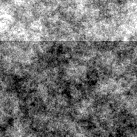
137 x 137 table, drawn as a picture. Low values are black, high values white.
Seam: horizontal, 30% of the way down, the top part higher. Grain: blotchy. Stripes: none. Ninth with the highest average: top left.
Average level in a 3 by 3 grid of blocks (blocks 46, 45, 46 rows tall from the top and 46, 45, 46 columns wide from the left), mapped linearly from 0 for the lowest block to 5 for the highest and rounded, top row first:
5 3 4
1 0 1
0 0 0
